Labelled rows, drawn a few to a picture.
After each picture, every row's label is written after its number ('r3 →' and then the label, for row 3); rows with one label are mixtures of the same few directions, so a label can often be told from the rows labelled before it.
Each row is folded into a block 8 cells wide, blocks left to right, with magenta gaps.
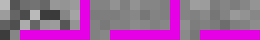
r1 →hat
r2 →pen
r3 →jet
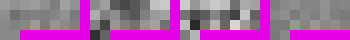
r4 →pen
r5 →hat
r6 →pen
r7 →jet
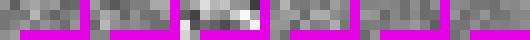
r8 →hat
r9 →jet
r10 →jet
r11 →hat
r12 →jet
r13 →hat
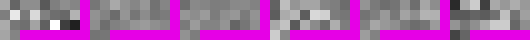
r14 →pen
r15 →jet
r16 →pen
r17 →hat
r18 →jet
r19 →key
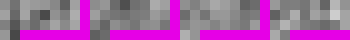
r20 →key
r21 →hat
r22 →hat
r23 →jet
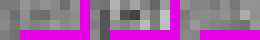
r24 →key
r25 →key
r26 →jet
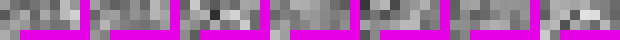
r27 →jet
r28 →jet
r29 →hat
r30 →hat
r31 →key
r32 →key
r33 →hat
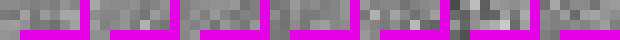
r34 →jet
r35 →pen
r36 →hat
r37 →key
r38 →pen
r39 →key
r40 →hat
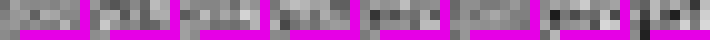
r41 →hat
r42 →jet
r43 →jet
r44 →jet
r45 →pen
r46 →key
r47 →pen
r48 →key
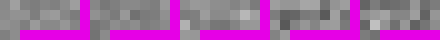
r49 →hat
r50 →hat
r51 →jet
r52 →pen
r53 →pen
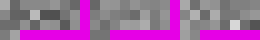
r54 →hat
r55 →key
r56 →pen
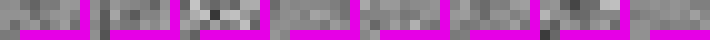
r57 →hat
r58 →key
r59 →hat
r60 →hat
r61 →pen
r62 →hat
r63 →hat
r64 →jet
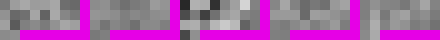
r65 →jet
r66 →hat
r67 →key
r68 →hat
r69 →key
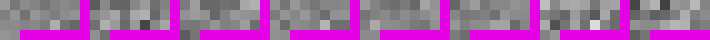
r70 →pen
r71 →pen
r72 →hat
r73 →pen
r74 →jet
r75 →key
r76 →pen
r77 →key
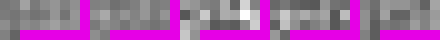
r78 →key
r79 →pen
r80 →jet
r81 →pen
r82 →key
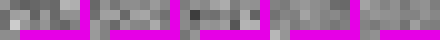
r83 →jet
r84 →hat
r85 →pen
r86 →hat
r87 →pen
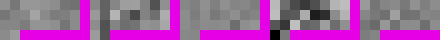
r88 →hat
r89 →key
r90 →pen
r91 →hat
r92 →hat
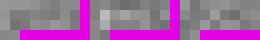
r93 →pen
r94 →pen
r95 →hat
